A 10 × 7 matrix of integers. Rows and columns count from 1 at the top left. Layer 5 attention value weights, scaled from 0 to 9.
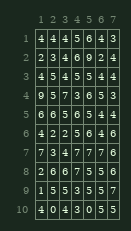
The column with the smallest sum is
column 2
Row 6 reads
4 2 2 5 6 4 6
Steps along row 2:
up up up up down up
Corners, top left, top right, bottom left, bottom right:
4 3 4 5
